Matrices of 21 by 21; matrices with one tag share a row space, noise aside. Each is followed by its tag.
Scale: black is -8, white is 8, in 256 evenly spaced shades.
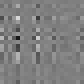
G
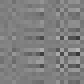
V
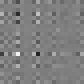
G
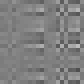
V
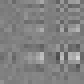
V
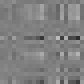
V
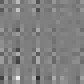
G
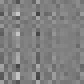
G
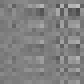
V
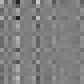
G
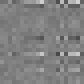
V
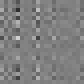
G
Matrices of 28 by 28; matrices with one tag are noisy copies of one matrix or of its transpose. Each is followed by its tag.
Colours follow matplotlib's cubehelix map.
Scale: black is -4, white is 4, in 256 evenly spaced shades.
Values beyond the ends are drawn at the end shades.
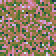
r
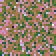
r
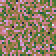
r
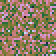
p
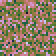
r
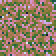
r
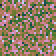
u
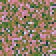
p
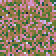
r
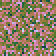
p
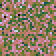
u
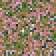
p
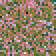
r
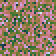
u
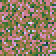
p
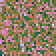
r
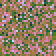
u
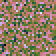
u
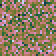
u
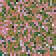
r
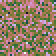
r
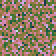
u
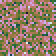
r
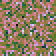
p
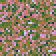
p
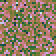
u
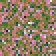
p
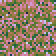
r
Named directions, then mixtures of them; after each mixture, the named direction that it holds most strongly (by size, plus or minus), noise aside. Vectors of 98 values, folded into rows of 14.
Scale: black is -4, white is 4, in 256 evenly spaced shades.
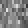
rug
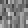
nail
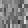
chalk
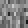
nail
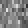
rug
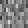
nail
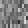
chalk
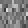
rug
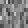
nail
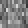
rug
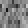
rug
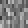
nail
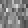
rug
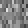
rug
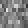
rug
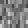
nail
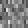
nail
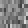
chalk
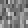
nail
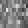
rug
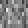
rug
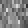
rug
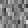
nail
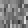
chalk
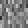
nail
